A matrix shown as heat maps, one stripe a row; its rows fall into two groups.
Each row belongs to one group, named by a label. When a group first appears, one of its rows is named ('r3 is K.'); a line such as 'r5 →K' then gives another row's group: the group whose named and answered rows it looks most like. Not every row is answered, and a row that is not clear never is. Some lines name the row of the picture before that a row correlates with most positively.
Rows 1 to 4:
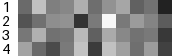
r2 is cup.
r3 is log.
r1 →log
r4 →log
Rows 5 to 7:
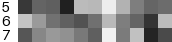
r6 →cup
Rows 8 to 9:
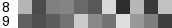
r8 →cup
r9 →log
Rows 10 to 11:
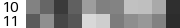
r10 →log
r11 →log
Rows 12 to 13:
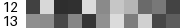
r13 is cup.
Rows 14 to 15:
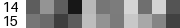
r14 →log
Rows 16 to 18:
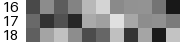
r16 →log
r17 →log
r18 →cup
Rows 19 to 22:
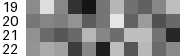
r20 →cup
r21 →log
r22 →cup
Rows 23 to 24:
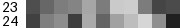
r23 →log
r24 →log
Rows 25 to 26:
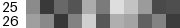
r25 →log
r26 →log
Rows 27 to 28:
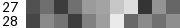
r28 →cup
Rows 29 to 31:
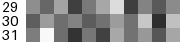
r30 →cup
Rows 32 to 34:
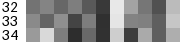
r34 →cup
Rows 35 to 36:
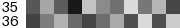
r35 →log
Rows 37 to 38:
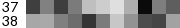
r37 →log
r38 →cup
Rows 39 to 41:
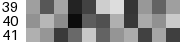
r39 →cup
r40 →cup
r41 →log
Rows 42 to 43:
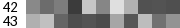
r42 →log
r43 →cup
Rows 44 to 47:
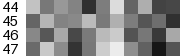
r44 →cup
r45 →log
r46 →cup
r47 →cup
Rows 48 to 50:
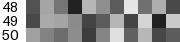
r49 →cup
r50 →cup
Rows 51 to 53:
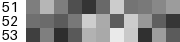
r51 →cup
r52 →log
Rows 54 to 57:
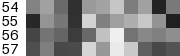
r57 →log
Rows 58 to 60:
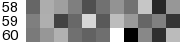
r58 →cup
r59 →log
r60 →cup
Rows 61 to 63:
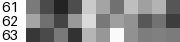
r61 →log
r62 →log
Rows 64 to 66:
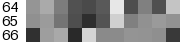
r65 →cup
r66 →log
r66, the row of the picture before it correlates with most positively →63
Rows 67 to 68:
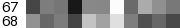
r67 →cup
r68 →log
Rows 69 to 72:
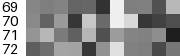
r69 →cup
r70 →log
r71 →log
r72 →cup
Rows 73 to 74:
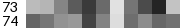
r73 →cup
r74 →cup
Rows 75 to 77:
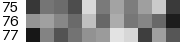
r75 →log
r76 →log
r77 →log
